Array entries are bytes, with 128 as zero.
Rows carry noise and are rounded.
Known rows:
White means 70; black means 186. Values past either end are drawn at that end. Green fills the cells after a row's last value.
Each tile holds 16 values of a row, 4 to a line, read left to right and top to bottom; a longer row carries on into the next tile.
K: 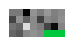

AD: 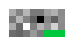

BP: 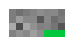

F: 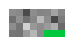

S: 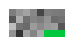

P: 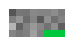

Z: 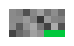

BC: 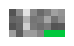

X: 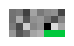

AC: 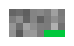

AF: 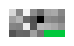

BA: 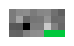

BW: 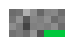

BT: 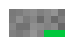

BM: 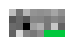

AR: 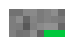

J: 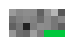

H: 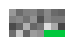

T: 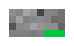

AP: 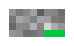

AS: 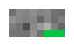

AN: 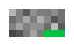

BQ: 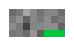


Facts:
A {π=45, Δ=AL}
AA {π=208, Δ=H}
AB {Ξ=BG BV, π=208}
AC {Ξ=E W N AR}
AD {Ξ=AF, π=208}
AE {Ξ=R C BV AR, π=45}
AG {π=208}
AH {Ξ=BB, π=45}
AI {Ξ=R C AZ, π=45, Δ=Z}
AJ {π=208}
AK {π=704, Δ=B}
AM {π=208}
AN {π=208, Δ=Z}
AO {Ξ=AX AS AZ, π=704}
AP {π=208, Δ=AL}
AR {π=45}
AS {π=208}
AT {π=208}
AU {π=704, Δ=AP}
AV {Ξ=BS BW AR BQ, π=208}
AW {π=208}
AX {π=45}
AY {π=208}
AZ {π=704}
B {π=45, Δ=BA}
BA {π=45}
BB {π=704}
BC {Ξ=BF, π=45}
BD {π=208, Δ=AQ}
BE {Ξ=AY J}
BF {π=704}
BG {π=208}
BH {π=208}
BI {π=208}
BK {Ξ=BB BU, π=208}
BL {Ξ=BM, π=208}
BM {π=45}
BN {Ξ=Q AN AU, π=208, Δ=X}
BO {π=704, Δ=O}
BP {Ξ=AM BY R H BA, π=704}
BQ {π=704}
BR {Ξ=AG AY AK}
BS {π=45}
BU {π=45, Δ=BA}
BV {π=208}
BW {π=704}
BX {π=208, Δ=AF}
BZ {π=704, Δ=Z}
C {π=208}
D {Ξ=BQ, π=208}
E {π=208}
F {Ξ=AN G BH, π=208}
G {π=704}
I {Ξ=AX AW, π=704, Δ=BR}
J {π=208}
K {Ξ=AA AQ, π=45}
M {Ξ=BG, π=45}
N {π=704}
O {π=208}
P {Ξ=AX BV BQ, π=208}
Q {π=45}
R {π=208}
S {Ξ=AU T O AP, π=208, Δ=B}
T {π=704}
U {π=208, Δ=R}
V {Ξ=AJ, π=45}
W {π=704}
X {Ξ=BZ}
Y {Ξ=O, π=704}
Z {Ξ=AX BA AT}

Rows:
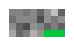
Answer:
BE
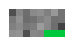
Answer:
BG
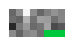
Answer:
BF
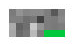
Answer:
I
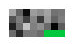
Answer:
AQ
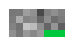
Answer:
Y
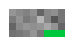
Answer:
Q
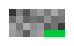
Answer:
M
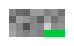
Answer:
A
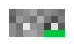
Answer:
BN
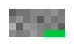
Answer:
AE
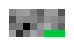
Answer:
AK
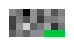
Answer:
AA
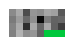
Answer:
AJ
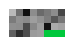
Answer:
BZ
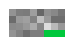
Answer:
AU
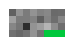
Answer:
AW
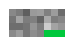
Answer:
AL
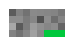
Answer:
AO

